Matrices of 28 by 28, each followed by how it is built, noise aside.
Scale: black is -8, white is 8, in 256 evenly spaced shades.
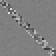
banded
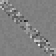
banded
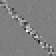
banded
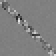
banded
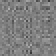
low rank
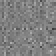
low rank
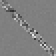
banded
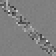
banded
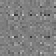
low rank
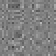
low rank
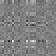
low rank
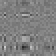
low rank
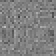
low rank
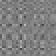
low rank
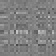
low rank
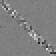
banded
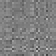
low rank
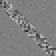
banded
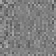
low rank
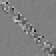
banded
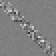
banded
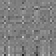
low rank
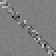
banded
